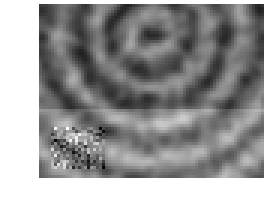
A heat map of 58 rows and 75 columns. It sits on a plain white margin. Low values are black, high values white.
An odd patch, rougher than its surroundings, sits in the bottom left. The field is mottled with small blotches. Rings spread out from the top middle. A horizontal seam about 60% of the way down splits the table, and the bottom part is higher. Values change most from cell to cell in the bottom left.
